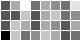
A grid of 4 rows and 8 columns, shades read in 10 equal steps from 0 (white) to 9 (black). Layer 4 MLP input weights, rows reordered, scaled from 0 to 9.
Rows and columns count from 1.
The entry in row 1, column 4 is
5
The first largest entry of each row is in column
1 1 1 1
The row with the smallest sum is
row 1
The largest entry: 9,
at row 4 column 1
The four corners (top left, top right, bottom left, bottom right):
6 1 9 5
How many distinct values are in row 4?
6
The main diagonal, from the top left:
6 6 3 4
